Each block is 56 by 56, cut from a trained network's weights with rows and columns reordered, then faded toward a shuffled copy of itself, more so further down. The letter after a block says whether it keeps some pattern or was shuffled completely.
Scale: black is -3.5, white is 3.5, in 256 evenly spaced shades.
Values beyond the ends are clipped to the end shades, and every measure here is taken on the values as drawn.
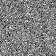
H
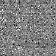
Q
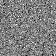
H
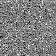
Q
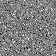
H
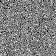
H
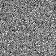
H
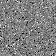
H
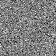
H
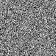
H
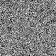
Q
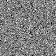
Q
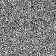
Q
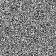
Q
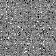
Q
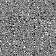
Q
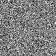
Q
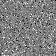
H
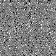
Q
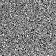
Q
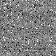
Q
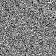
Q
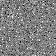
H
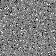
H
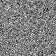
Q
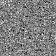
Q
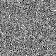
Q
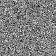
H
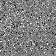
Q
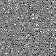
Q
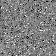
H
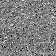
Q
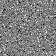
H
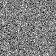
H
